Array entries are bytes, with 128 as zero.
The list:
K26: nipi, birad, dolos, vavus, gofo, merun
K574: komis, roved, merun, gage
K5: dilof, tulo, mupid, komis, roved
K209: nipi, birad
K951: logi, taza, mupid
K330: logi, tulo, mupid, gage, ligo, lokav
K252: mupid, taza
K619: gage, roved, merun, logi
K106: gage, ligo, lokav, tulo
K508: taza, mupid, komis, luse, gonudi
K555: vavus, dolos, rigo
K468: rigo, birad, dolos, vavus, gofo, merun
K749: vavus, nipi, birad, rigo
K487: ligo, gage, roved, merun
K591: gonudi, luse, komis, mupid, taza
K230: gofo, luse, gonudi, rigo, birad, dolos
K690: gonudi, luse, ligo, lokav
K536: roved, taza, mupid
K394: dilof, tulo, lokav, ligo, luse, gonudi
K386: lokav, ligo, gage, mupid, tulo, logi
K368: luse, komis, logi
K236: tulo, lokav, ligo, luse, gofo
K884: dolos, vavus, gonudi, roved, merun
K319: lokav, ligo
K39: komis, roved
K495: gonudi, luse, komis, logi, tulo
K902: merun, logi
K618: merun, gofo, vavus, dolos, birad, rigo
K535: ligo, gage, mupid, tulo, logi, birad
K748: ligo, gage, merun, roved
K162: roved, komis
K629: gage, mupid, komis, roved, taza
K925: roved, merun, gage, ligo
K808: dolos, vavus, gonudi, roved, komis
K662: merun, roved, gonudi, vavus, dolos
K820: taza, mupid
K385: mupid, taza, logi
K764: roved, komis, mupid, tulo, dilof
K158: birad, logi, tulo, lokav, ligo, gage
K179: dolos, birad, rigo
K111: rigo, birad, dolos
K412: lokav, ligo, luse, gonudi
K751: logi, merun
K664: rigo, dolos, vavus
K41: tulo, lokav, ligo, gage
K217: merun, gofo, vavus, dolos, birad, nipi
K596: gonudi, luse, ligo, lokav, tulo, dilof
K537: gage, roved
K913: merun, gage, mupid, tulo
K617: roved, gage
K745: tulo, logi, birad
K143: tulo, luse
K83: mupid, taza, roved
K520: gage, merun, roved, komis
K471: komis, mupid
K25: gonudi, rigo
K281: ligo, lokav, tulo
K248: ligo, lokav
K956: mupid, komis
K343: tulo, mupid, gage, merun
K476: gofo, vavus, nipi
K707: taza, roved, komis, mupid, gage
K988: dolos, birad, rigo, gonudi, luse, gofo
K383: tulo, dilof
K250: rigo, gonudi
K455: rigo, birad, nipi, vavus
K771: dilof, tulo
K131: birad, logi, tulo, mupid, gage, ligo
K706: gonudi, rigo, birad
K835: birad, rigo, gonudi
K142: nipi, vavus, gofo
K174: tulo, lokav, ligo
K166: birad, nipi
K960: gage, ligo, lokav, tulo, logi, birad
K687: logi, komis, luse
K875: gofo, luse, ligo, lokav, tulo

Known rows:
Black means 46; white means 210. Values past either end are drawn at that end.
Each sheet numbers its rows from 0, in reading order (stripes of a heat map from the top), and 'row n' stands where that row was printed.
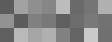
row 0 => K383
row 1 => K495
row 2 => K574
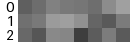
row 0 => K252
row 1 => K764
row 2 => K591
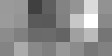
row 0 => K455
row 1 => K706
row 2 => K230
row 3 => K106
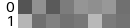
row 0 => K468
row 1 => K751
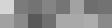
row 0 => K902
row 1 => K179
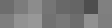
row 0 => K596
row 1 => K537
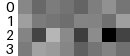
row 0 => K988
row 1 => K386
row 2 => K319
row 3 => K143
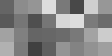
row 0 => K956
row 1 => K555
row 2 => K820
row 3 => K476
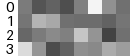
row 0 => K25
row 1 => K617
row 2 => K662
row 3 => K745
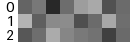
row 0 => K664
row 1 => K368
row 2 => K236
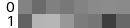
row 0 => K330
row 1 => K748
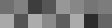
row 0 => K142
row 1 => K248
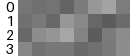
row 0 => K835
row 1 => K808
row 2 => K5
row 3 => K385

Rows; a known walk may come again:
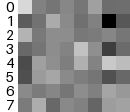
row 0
K902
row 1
K174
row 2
K619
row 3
K662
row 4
K913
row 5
K41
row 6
K131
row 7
K629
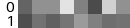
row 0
K956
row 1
K26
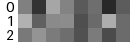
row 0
K412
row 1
K368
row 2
K875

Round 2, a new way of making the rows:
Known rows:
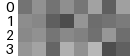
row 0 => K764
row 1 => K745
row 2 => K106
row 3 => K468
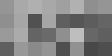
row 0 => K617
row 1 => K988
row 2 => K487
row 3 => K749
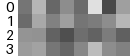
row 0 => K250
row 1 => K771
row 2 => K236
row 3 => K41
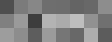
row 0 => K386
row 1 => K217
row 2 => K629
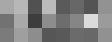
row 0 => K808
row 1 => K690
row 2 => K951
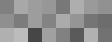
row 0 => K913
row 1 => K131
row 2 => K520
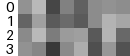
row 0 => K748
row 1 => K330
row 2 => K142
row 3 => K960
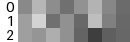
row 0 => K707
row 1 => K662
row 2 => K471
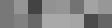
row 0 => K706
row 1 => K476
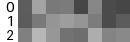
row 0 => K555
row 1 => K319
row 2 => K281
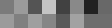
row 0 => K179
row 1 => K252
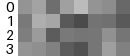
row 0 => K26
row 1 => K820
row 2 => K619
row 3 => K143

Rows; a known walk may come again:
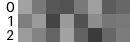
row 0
K343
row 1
K25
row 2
K39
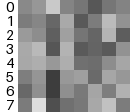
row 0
K536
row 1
K591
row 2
K629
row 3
K808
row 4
K162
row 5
K706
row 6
K394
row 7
K248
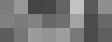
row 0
K383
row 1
K174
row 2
K319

